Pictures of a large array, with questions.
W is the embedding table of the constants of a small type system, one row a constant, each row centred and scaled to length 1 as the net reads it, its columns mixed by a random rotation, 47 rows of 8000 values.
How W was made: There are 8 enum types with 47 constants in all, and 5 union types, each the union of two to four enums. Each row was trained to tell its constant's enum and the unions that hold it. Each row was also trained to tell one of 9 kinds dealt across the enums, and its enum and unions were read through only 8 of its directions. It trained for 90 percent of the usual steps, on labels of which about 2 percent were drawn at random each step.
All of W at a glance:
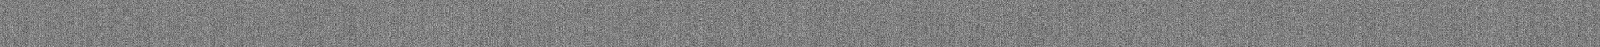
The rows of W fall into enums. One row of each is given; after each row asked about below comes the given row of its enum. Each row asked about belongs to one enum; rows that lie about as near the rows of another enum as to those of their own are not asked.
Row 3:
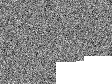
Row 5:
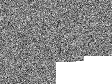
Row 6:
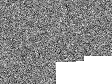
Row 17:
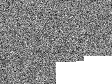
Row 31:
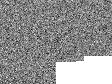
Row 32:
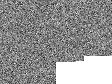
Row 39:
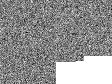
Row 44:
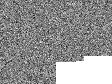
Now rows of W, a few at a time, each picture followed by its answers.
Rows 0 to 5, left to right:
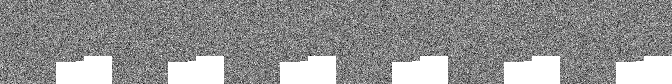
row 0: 39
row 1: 3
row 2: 6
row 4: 5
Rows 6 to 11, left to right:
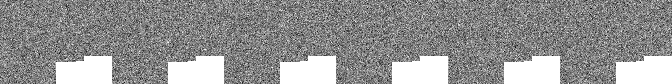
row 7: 39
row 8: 32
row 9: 44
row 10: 44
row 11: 44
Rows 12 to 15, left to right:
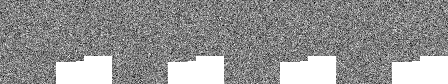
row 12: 6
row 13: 5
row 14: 39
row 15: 44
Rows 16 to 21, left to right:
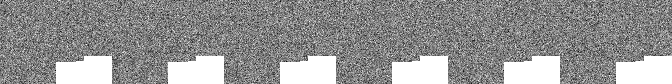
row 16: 5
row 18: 32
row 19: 32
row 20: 5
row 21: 6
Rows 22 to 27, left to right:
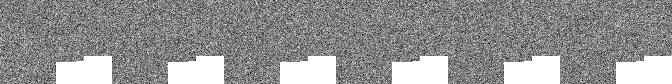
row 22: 3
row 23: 6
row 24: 39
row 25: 39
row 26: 32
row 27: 32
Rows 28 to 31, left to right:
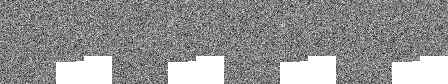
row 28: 17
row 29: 32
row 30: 44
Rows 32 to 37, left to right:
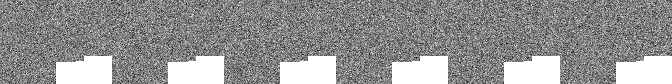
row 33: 5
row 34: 5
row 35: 6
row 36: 6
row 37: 3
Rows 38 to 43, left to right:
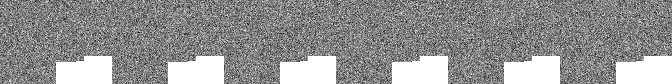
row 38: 44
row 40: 3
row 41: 44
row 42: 3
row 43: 31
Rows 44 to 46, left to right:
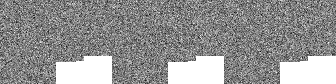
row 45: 32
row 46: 6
